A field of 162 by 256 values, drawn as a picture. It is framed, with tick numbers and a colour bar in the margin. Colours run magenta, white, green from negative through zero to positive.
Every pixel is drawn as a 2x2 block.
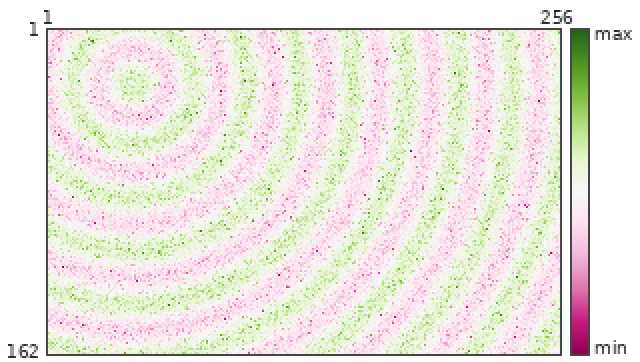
There is no overall slope. Neither half mirrors the other. No single row or column stands out from its neighbours. On average the colour sits 50% of the way up the scale. The histogram is bell-shaped. Concentric rings centre on the top left.
